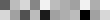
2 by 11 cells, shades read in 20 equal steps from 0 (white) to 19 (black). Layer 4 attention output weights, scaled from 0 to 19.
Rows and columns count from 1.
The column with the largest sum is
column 9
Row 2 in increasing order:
3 3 5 5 6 7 7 7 13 17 19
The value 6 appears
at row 1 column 7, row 1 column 10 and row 2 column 7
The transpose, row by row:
12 3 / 5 7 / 3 13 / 9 5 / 1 17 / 5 7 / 6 6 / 7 5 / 1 19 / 6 7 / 0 3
